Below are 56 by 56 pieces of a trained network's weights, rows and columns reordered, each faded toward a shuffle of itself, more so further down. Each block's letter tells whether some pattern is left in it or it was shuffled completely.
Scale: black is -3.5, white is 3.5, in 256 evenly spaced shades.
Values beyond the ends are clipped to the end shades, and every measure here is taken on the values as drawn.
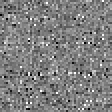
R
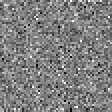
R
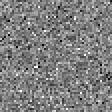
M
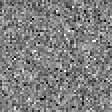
M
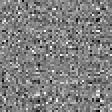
R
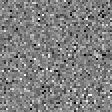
R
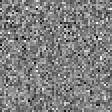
R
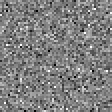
M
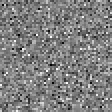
M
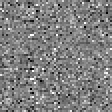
R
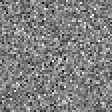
M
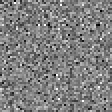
R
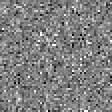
R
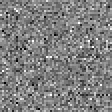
R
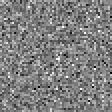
M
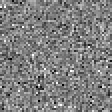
M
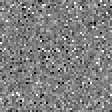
R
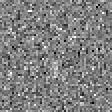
R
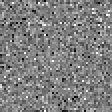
R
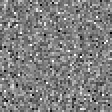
R
